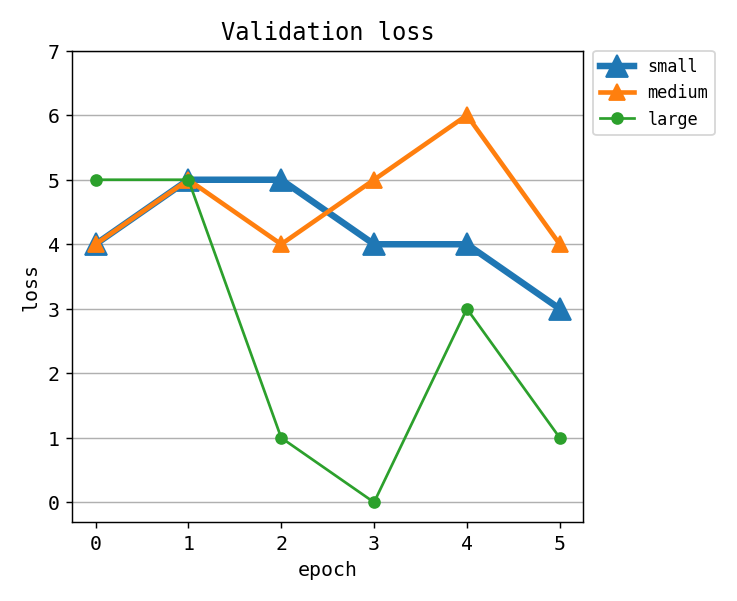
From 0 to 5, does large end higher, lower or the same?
lower
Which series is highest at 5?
medium
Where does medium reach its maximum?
4
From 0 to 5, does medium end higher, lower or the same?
the same
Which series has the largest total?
medium
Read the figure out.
Title: Validation loss
x-axis: epoch, ticks 0 1 2 3 4 5
y-axis: loss, ticks 0 1 2 3 4 5 6 7
Legend: small, medium, large
Values:
small: 4 5 5 4 4 3
medium: 4 5 4 5 6 4
large: 5 5 1 0 3 1
